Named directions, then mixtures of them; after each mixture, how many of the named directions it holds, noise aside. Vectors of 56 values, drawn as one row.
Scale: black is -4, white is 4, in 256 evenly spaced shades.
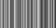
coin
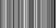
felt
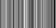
one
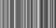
one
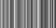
one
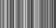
two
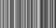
one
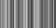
two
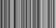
one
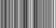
two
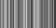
two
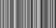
one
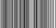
one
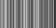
two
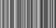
one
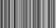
one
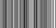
one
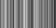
two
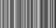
one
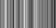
two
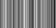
one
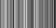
two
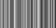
one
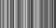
two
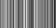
two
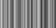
one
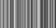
one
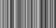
one
